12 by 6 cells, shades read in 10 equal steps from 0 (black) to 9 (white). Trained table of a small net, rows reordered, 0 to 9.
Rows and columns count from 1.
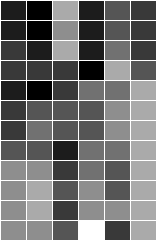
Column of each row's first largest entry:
3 3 3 5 6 6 6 6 6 2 2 4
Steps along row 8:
same down up same up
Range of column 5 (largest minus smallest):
4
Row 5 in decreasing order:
6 4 4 2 1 0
